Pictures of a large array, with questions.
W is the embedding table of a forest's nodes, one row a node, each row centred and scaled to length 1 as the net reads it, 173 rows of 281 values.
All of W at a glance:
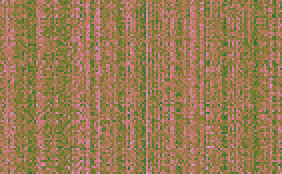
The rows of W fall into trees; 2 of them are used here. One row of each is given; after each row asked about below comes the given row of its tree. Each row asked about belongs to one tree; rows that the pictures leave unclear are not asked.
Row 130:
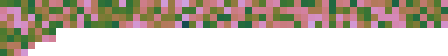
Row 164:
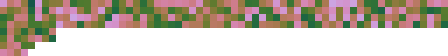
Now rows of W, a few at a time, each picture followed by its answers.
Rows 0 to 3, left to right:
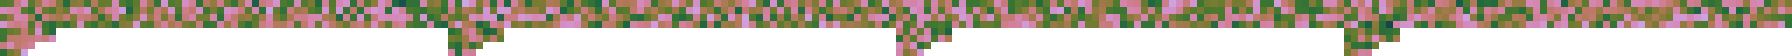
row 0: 130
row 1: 164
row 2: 164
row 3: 164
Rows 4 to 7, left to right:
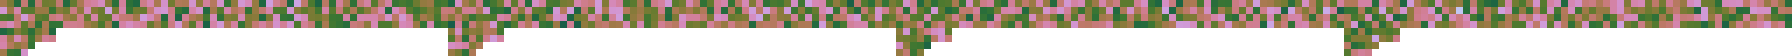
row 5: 130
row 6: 130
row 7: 164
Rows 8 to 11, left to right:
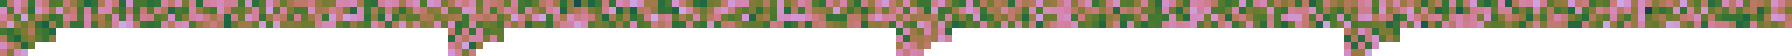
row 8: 164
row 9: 164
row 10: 130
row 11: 164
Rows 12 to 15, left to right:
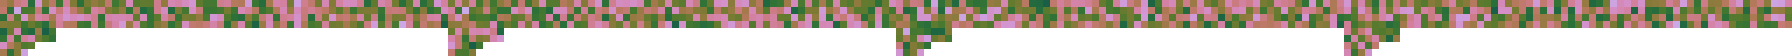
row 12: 164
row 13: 130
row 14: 164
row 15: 164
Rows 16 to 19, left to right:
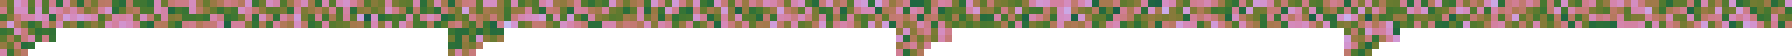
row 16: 164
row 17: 164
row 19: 130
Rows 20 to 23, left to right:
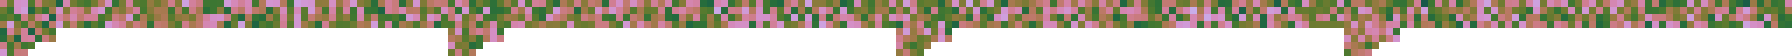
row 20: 164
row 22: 130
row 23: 130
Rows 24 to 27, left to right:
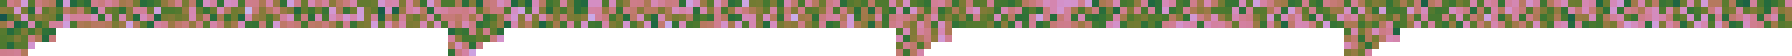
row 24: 164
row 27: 130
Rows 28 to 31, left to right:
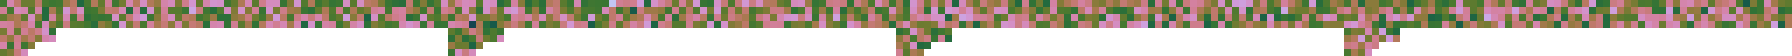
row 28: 130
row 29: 164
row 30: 164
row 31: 130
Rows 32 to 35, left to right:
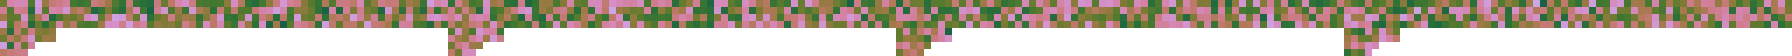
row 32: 164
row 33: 130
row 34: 130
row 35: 130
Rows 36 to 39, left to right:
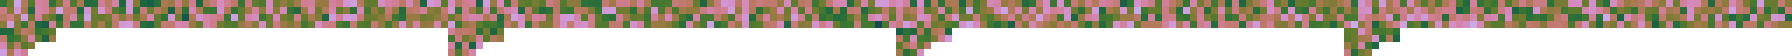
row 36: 164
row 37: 164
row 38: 130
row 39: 164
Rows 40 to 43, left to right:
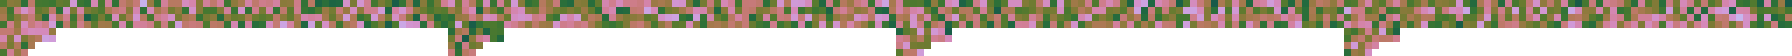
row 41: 164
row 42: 130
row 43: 130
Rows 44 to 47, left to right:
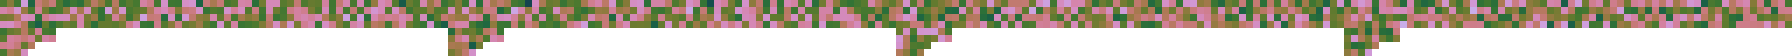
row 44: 130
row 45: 130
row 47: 164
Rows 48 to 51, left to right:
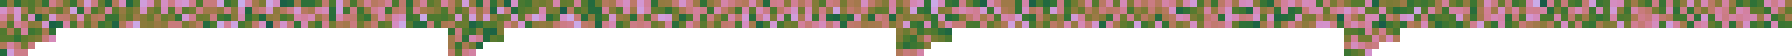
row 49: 164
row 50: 164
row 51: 130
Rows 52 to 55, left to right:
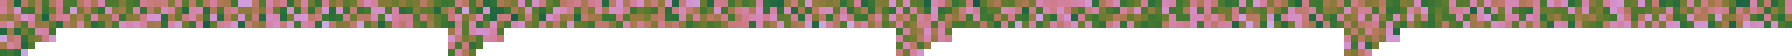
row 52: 130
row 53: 130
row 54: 130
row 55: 130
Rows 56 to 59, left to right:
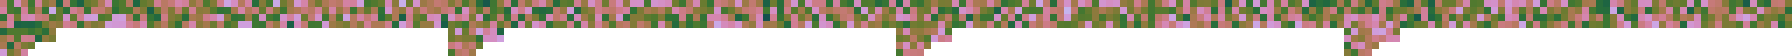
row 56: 164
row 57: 130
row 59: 130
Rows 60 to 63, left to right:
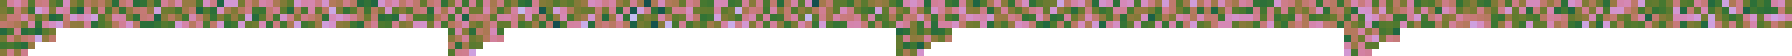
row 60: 164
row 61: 130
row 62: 164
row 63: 164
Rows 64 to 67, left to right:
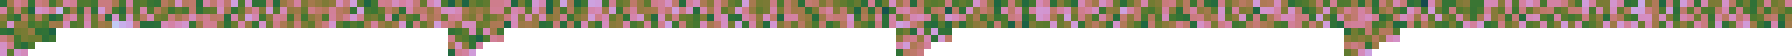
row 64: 164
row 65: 130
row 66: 130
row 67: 130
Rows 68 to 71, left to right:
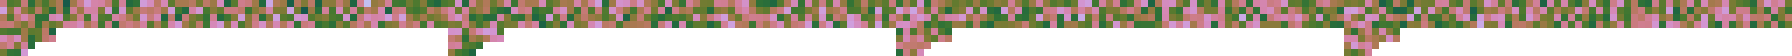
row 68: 130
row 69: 130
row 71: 130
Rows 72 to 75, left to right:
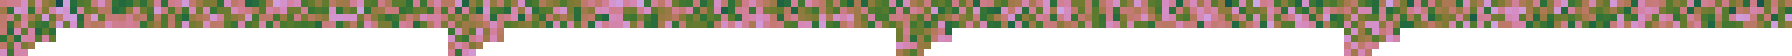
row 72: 164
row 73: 130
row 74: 130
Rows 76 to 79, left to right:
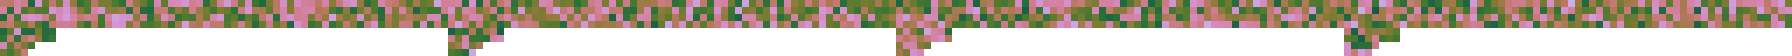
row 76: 164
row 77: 130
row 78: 130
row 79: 164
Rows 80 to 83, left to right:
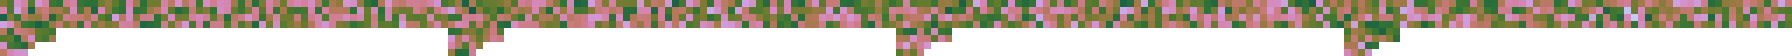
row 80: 164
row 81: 130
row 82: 130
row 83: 164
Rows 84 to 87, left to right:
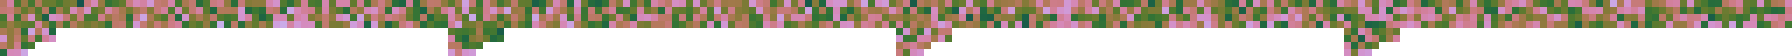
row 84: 130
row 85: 164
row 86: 130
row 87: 164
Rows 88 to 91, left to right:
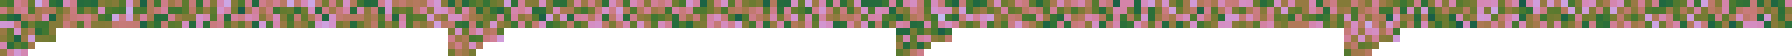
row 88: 164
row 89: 130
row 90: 164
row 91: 130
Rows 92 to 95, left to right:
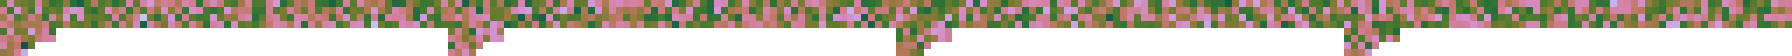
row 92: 130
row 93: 130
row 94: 130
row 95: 164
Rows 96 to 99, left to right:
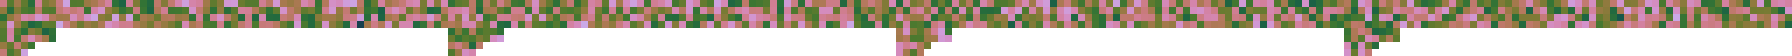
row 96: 164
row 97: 130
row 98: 130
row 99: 164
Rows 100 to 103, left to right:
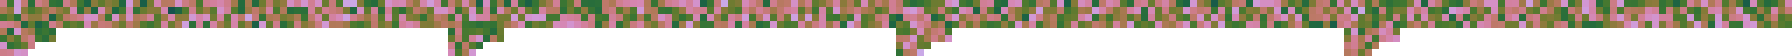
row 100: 164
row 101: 164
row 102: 130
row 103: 130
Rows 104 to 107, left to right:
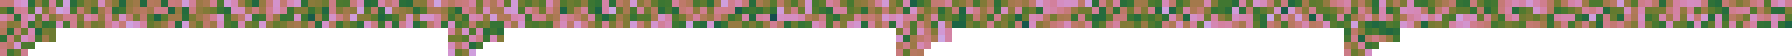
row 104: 164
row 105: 164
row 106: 130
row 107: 164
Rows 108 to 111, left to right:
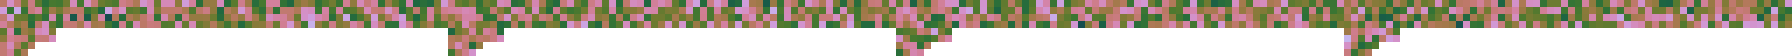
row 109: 130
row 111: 130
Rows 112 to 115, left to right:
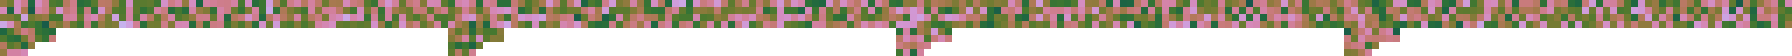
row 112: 164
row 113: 164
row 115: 130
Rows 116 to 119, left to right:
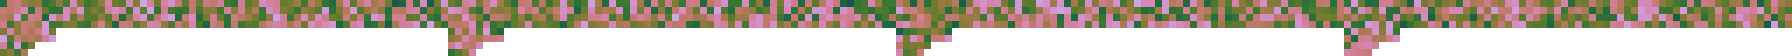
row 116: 130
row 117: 130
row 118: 130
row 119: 130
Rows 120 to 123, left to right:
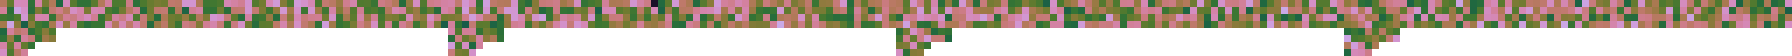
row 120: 164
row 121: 164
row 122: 164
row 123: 130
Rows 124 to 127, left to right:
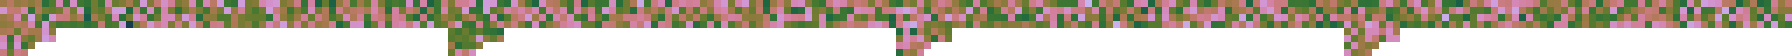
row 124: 130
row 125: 164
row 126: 130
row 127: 130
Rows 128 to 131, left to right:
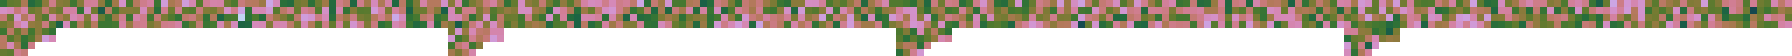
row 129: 130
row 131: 164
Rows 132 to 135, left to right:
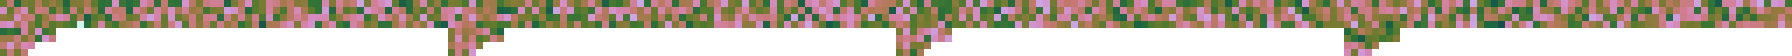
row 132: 130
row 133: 130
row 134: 130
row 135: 164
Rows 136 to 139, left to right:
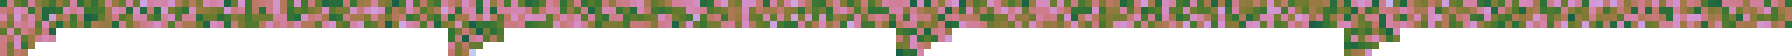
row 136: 130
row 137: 164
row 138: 130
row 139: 164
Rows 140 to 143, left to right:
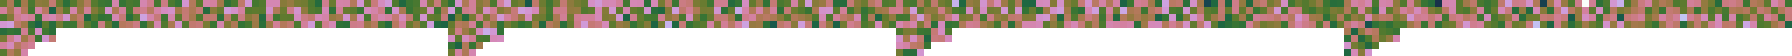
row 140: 130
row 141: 130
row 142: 130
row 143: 164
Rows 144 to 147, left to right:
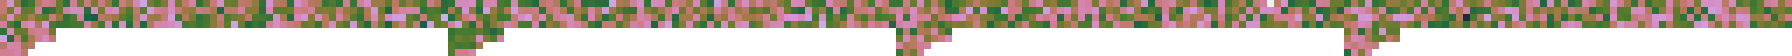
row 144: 130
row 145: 164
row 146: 130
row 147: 130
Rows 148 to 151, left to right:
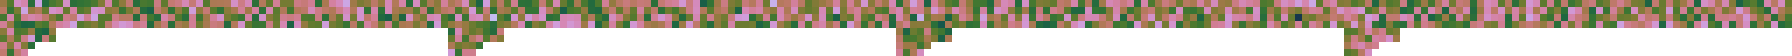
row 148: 164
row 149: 164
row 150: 164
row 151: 130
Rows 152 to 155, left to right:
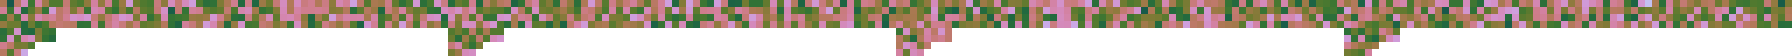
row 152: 164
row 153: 130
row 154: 130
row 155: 130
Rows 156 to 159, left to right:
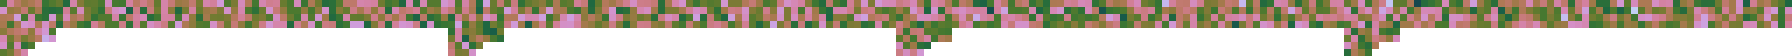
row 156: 130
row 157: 164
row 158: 164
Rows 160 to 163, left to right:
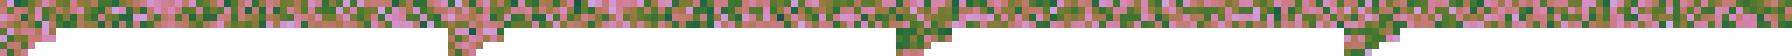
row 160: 130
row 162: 164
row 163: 130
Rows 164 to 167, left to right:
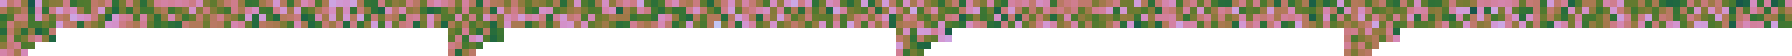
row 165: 164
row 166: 130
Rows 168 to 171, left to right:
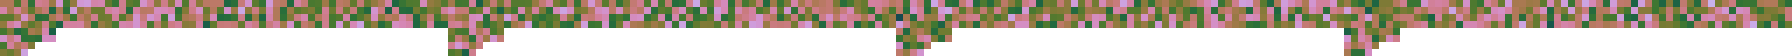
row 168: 130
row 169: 130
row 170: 164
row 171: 130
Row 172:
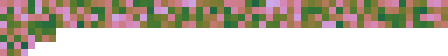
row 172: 164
